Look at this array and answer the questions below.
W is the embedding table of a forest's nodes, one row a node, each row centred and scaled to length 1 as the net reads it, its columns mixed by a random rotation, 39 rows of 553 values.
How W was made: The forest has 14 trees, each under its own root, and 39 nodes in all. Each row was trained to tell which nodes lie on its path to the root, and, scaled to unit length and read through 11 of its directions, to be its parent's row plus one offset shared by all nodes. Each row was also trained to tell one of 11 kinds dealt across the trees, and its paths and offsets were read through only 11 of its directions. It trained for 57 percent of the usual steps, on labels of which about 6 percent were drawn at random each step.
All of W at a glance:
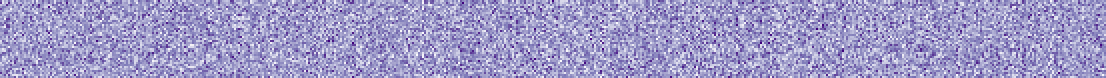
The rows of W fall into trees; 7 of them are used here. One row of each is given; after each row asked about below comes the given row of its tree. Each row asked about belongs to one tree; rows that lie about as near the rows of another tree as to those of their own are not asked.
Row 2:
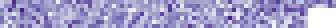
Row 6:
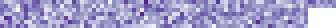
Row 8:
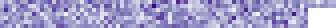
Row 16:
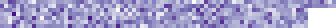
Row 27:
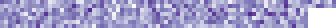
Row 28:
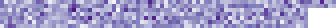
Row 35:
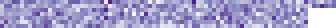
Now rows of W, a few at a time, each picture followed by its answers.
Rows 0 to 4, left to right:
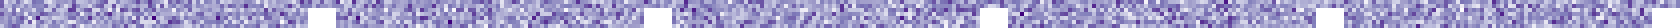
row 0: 28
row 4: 27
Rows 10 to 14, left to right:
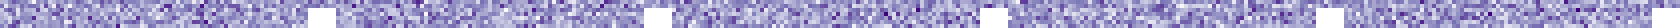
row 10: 16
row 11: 2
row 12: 27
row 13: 6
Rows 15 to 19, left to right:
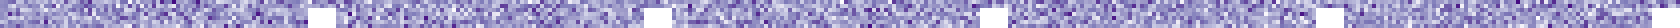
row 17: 2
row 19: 16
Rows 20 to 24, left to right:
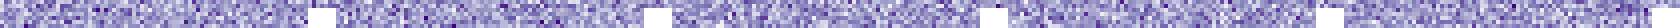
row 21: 16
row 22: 6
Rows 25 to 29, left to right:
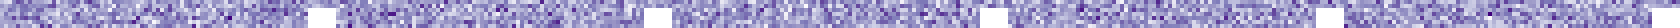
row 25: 6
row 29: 6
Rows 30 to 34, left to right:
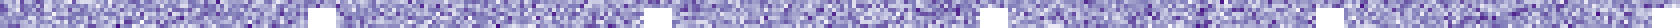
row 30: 28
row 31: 28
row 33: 2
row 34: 16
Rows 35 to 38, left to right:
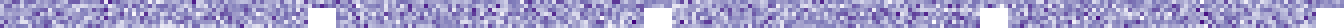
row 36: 2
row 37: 27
